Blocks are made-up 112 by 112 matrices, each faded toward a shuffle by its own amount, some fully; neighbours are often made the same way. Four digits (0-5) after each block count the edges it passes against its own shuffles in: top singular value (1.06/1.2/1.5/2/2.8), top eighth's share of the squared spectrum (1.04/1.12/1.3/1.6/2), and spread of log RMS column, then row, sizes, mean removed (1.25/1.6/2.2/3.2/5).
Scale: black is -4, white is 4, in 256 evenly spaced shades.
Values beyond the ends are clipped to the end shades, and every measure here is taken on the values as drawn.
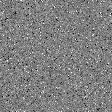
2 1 0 0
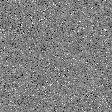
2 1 0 0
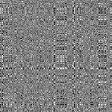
5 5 4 3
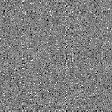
4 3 2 2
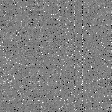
4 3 1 0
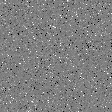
0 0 0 0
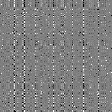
5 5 3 3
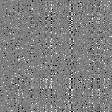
5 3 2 2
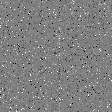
2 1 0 0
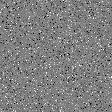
2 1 0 0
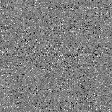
3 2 1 1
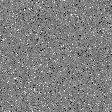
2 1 0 0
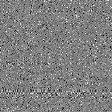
4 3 1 2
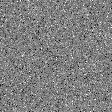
1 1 0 0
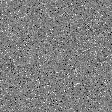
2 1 0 0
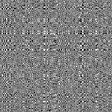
5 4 3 3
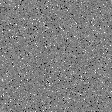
0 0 0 0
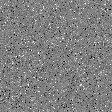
0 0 0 0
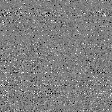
2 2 1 3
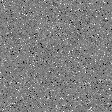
0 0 0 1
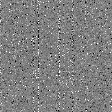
2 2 2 0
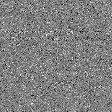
1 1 0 2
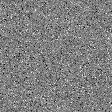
1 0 0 0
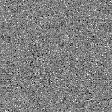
3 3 1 1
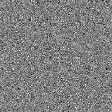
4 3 2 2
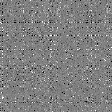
4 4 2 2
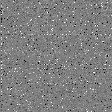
3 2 1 1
